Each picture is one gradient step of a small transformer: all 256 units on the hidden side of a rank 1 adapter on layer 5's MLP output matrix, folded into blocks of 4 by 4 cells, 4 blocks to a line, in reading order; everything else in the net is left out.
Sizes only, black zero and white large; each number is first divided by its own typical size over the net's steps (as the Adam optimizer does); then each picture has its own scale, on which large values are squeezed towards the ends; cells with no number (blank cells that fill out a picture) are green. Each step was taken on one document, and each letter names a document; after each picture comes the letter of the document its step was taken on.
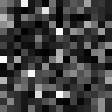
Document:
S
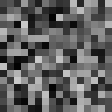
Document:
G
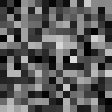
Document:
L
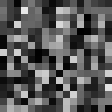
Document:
L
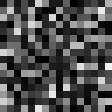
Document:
L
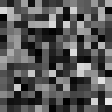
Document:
L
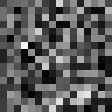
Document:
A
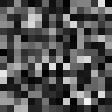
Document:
A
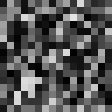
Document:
G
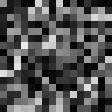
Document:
A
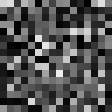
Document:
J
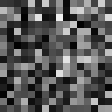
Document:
A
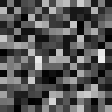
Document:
G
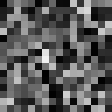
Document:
G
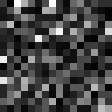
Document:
S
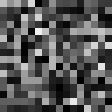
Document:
J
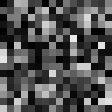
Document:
L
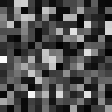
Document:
S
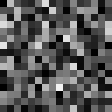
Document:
G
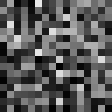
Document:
A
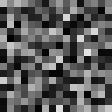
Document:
J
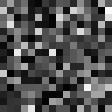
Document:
A
